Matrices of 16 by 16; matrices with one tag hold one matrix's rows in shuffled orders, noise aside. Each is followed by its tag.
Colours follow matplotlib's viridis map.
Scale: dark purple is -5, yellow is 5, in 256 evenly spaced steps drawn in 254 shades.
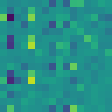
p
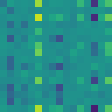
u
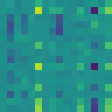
u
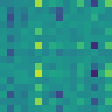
u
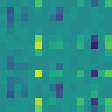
u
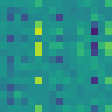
u
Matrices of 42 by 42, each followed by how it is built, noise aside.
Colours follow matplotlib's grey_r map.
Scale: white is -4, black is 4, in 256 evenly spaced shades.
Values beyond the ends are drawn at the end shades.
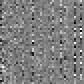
uneven columns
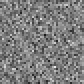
noise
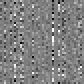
uneven columns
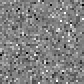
noise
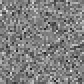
noise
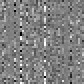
uneven columns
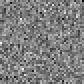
noise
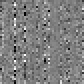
uneven columns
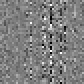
uneven columns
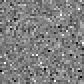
noise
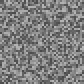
noise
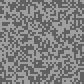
noise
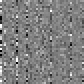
uneven columns
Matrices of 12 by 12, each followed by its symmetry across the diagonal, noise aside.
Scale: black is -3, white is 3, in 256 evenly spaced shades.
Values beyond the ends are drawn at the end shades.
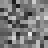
neither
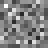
symmetric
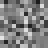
antisymmetric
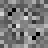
symmetric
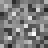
symmetric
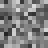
antisymmetric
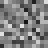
antisymmetric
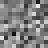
antisymmetric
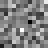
antisymmetric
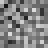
symmetric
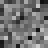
symmetric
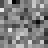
neither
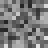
symmetric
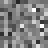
neither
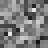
symmetric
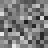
neither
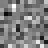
antisymmetric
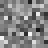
neither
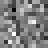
neither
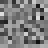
neither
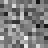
antisymmetric
